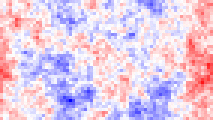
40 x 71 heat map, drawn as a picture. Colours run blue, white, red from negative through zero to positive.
The histogram is bell-shaped. The field is mottled with small blotches. The ninth with the highest average is the middle right. No row or column stands out.
